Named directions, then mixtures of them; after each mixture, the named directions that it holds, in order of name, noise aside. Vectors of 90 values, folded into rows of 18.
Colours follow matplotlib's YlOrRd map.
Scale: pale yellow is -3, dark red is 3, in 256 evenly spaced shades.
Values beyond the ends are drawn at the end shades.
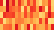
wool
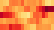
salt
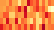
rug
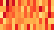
wool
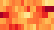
salt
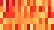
wool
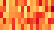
rug, wool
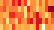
rug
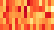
rug, wool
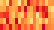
rug, salt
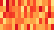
wool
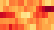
salt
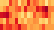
rug, salt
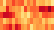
salt, wool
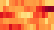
salt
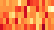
rug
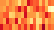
rug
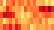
salt, wool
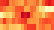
salt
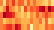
salt, wool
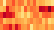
salt, wool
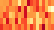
rug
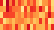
wool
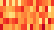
rug, wool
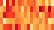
salt, wool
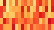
wool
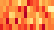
rug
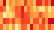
salt, wool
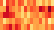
salt, wool
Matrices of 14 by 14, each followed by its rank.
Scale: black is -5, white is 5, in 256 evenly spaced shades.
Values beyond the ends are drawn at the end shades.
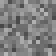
full rank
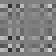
one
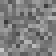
full rank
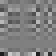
one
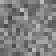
full rank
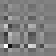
one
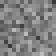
full rank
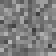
full rank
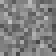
full rank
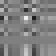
one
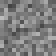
full rank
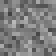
full rank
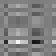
one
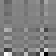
one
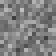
full rank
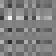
one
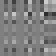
one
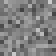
full rank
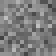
full rank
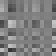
one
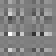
one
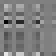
one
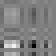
one
